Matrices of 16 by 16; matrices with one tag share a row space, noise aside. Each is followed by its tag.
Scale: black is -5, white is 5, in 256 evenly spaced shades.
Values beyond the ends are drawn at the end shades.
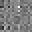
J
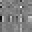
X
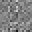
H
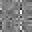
X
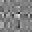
J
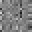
X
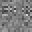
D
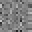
X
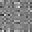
J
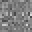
D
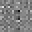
J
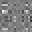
D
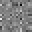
X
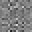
H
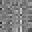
X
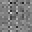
H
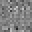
H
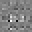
H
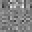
H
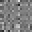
J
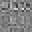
H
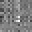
J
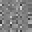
X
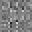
H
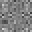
D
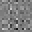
H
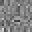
J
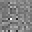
H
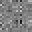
X
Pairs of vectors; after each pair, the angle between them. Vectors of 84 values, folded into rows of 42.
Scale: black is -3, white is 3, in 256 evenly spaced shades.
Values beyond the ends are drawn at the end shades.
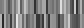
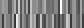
partly aligned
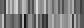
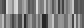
nearly parallel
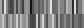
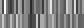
nearly parallel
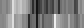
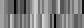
partly opposed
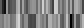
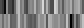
nearly parallel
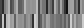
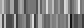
nearly opposite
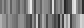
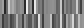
orthogonal
